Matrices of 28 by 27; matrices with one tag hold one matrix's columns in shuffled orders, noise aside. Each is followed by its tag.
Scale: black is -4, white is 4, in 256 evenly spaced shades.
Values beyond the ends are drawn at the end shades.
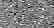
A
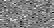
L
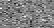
L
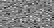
L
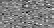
A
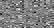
A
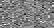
A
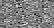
A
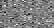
A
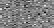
A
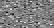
A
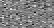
A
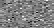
L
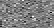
L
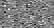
A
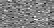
L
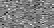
A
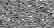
L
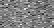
A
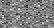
A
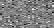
A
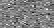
A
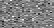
L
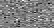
L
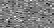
L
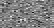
L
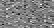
A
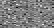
A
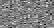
A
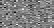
A
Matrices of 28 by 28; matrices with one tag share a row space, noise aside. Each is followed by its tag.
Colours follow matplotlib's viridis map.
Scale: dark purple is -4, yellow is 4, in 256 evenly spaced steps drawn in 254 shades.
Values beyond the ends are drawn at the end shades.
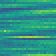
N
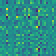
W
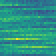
N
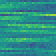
N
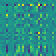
W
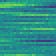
N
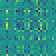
W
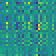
W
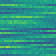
N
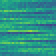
N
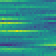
N
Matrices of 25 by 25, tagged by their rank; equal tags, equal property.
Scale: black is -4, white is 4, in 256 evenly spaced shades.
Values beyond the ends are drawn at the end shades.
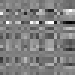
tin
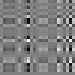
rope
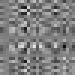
tin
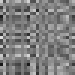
tin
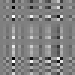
rope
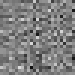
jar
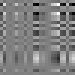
rope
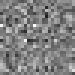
jar
